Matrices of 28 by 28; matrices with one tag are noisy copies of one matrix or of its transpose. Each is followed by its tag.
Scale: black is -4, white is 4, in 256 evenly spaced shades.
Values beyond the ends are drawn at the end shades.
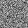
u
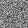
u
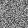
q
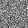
q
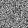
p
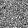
q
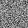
q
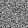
p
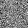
q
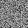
p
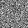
p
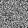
p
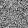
q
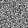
p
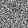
p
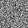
p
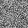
q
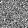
p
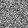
q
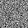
p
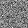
u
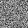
p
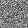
u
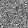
u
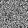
p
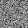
p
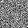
p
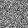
q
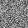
q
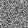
u
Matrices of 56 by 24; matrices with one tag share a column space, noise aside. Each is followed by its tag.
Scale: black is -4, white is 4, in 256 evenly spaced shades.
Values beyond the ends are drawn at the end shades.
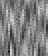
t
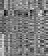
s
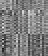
s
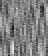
t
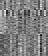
s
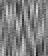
t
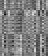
s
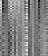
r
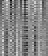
r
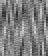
t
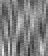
t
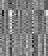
s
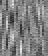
t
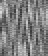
t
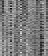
r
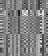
s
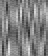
t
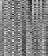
r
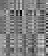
s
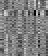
s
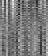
r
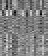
s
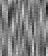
t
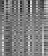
r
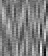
t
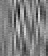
t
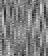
t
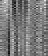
r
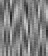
t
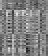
s
